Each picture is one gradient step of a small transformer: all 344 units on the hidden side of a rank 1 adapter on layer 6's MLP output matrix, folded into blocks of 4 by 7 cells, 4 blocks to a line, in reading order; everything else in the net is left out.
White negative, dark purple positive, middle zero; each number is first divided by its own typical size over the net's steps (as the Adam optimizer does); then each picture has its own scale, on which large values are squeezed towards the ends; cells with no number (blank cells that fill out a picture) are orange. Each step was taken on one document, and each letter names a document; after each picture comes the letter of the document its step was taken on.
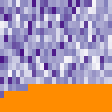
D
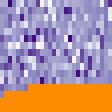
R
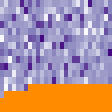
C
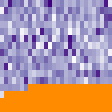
R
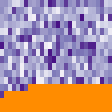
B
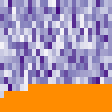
B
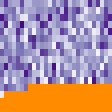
B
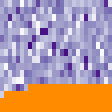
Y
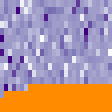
C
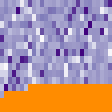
C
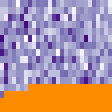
R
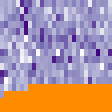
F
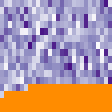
Y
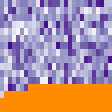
B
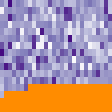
R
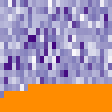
R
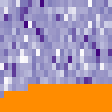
F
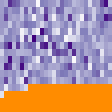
R
